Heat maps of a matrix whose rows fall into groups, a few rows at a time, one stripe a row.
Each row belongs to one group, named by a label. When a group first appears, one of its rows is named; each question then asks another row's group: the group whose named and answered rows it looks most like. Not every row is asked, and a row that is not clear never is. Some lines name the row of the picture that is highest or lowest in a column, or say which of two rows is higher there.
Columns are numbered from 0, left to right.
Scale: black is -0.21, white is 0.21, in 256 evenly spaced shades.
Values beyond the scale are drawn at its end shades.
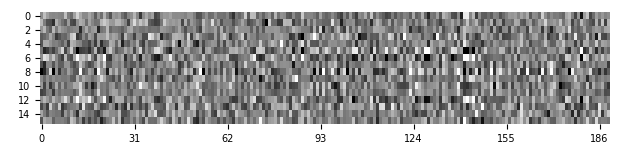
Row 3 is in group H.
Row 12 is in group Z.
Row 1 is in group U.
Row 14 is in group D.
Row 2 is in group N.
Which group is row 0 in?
Z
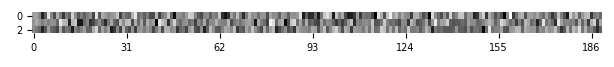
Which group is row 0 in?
U
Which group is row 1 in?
D
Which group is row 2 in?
H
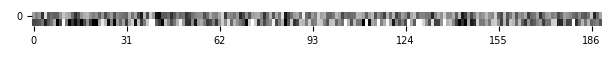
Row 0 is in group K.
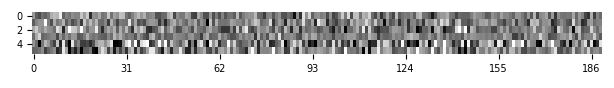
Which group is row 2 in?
Z
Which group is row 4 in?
D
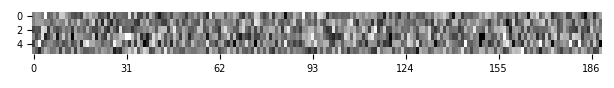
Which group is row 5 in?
D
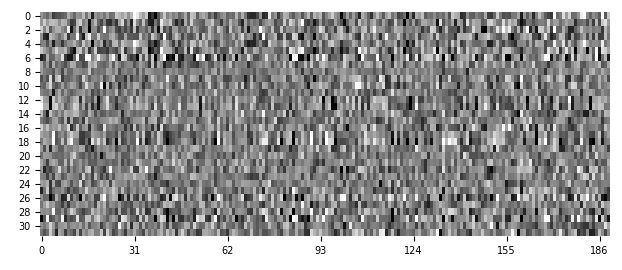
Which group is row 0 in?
U
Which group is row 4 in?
U
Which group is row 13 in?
N
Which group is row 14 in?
D
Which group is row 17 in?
K
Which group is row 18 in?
K
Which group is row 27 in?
Z
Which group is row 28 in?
K
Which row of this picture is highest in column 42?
9
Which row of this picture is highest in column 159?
26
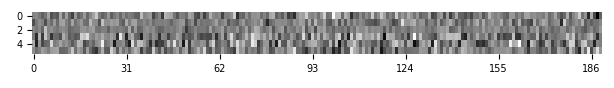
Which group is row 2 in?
K
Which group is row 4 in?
H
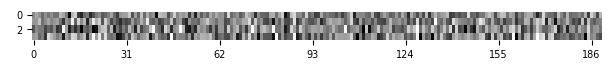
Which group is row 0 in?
D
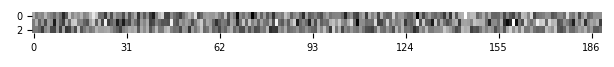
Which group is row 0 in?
Z
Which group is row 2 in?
D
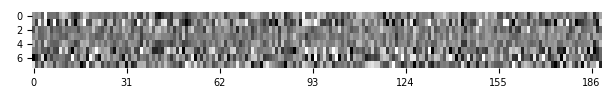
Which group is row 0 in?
K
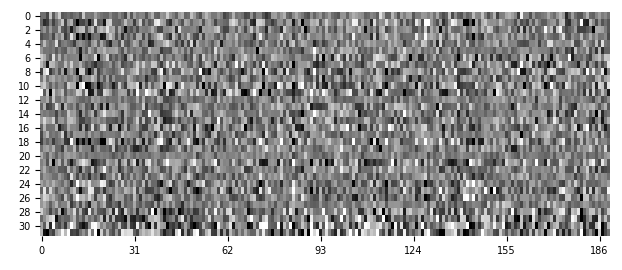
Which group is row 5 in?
H
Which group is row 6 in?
N
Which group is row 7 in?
D
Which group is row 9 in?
N
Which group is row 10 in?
D
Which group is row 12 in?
K
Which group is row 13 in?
U
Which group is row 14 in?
H
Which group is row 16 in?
H
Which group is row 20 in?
D
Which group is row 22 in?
H
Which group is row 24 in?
Z
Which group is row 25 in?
N
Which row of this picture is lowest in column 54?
10
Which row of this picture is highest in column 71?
11
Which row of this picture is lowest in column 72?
5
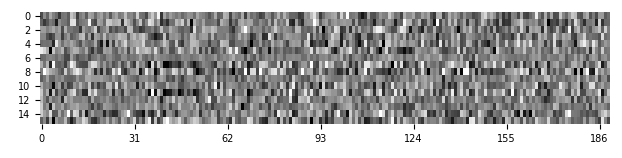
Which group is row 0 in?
H
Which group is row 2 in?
N
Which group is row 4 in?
U
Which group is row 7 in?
K
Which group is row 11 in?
K
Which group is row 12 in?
D
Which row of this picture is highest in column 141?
8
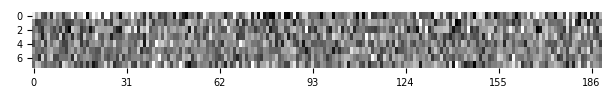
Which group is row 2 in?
D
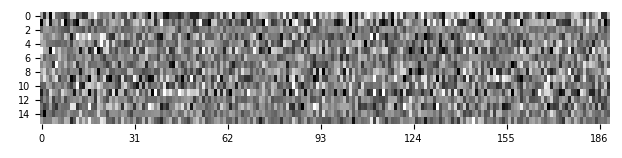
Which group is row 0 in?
K
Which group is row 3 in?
Z
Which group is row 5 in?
N
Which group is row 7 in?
U
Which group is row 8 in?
N
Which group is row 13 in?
H
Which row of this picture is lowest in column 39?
3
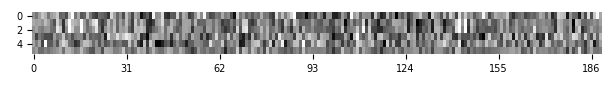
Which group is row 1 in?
Z
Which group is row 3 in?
U
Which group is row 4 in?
K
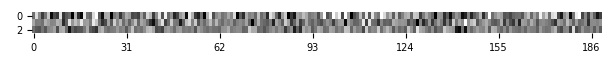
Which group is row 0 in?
H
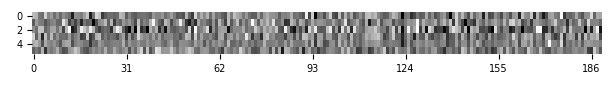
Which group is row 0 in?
N
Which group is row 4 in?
N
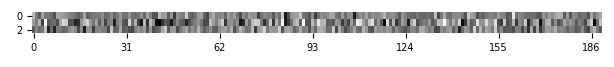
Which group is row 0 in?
D
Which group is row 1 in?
K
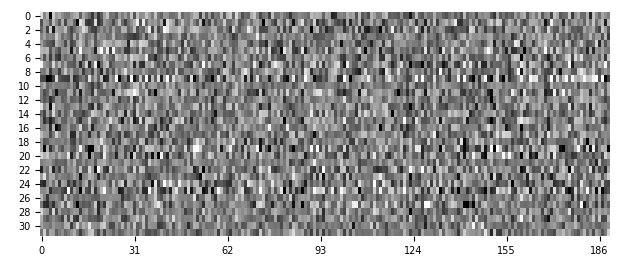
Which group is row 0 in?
N
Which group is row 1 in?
D
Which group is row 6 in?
U
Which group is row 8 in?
U
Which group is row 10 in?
D
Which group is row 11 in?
U
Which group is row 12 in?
H
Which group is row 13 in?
N
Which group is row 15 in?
H
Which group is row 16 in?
U
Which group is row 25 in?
H
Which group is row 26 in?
D
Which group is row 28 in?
N
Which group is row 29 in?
D
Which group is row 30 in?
Z
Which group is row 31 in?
N
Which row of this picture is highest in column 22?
5
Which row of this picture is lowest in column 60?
19
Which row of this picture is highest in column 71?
7
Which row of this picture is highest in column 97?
25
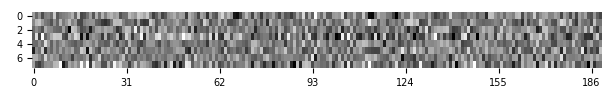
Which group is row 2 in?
D
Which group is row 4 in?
K
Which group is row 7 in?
Z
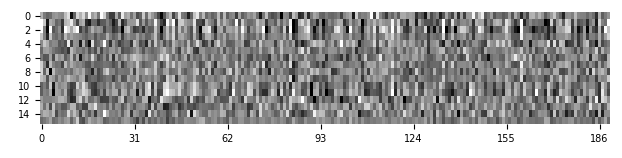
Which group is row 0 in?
Z
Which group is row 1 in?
D
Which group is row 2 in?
D
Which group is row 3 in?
D
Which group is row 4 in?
H
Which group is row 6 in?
U
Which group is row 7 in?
D
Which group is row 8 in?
N
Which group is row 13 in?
K
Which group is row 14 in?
H
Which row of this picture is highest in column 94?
14
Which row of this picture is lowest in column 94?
1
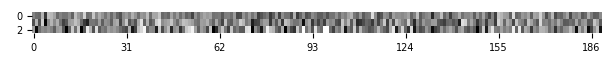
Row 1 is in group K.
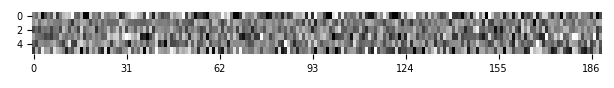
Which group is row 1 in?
N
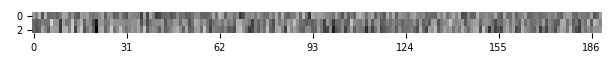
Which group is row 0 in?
K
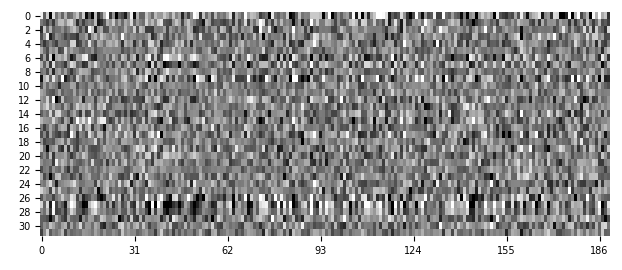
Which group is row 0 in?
N
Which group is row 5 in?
D
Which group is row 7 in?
K
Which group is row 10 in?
H
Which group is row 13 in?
Z
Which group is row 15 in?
Z
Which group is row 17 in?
H
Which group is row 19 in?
D
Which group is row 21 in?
U
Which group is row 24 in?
H
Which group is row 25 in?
N
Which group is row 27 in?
K
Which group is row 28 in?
K
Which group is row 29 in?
H
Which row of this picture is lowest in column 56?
9
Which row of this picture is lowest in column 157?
19
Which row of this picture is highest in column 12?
15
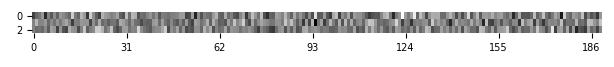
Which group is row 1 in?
N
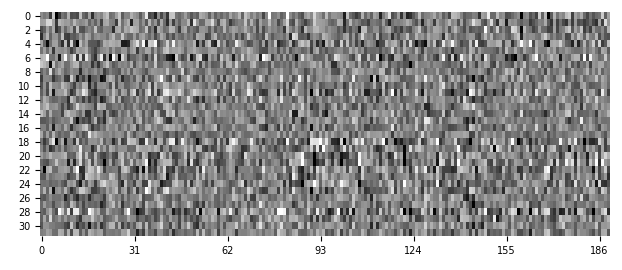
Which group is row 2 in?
U
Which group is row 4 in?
D
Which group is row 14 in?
D
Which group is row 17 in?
K
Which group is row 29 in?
N
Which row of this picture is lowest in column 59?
28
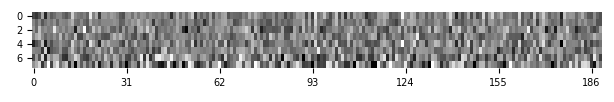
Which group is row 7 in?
U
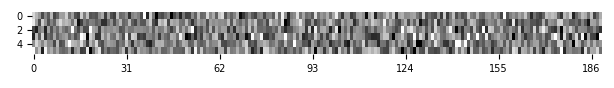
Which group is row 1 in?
D
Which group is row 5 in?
N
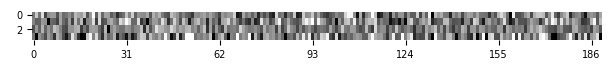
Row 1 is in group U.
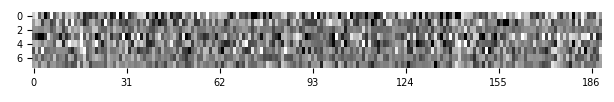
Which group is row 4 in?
Z
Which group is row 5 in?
N
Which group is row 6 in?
U
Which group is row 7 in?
N
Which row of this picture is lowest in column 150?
3
